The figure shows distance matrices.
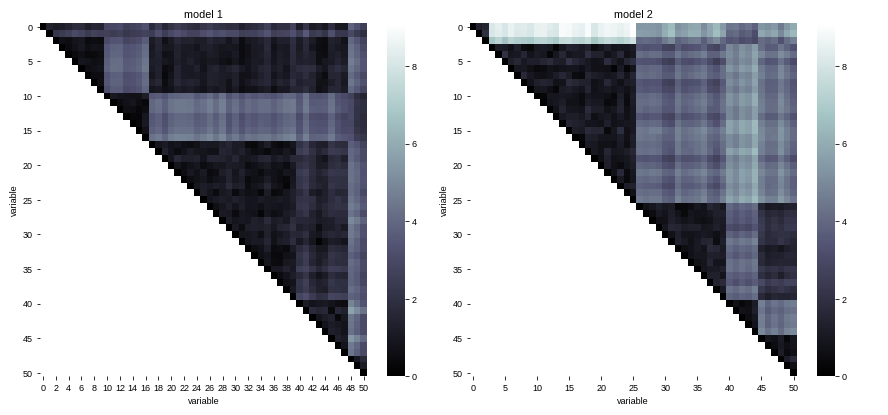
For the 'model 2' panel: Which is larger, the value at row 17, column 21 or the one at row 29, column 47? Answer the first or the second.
the second
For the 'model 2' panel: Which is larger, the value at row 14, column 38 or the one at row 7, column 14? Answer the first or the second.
the first
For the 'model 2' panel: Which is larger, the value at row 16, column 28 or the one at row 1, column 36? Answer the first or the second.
the second
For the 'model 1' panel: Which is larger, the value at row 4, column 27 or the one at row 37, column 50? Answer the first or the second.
the second
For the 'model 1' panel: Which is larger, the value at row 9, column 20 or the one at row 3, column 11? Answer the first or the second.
the second
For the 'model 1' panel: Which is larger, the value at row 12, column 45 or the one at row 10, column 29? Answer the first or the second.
the first
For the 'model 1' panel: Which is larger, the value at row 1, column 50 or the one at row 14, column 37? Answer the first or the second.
the second
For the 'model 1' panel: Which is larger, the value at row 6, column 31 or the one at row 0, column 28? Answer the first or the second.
the second
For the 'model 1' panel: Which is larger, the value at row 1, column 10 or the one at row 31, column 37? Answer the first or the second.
the first
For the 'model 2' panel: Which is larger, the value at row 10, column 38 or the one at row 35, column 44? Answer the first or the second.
the second
